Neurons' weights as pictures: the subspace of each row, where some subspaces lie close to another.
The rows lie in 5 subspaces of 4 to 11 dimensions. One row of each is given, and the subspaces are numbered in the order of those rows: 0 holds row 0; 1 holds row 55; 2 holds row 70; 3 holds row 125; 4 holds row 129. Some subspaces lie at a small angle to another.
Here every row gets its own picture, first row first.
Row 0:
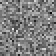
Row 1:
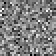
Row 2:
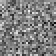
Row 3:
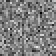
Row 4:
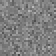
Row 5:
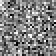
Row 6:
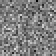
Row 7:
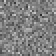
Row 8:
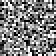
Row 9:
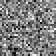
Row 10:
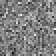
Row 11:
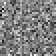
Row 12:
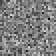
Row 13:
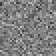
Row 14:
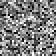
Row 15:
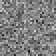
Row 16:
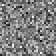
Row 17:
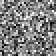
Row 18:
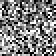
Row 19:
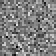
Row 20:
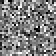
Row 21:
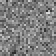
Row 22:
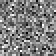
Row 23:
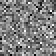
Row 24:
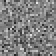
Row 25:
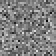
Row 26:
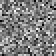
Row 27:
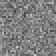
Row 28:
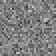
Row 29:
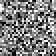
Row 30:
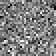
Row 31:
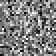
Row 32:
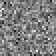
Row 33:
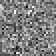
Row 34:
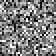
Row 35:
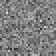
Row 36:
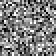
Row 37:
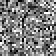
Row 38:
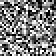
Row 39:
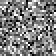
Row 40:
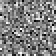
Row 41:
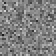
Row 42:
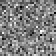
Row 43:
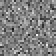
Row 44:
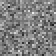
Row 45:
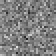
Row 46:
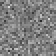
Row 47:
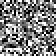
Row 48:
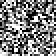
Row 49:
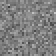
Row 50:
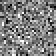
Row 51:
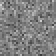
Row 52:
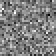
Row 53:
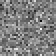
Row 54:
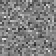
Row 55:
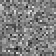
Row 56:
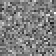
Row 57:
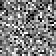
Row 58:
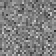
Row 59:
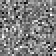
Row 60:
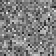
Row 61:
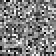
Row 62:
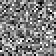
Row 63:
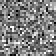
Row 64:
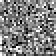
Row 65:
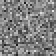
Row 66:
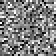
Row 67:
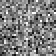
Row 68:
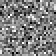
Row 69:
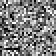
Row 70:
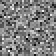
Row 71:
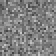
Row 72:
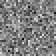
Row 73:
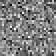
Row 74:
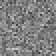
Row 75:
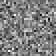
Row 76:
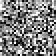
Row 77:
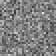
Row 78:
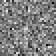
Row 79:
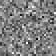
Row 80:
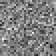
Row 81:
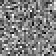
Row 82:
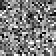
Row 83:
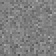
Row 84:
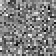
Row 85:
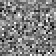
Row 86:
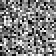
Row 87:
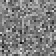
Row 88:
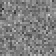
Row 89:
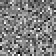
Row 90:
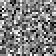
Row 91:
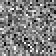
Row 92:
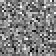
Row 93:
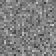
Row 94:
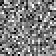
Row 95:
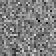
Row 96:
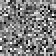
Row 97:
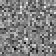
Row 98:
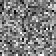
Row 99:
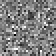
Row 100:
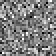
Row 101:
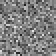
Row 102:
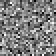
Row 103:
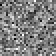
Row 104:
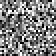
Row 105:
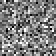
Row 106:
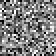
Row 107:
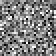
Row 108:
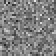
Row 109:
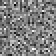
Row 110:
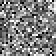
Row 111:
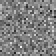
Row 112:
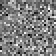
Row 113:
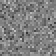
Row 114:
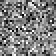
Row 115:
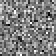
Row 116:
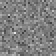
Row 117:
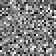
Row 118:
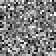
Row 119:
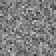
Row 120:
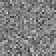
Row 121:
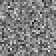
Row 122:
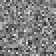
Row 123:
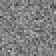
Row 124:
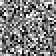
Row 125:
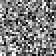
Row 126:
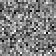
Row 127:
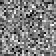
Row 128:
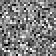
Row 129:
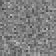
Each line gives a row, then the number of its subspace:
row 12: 4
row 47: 4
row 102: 1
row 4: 3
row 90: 4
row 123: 2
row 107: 4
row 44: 1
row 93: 3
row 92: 2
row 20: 3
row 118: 2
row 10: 3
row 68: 0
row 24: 3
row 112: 4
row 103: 0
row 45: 3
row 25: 0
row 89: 1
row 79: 1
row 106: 4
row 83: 2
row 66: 2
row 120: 2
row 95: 3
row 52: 1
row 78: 3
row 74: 0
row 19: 3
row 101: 0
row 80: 2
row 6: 3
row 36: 0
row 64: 3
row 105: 3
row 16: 2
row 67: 3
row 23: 0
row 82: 2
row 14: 0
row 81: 0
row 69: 0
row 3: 3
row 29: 1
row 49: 1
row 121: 2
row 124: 1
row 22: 3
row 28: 3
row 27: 2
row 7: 0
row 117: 4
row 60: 2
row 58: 3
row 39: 2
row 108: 0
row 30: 2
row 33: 1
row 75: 0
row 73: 2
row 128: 0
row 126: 0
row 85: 0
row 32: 4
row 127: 1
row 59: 2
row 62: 0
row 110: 0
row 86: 3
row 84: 4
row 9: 1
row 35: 1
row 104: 3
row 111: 4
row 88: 1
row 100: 0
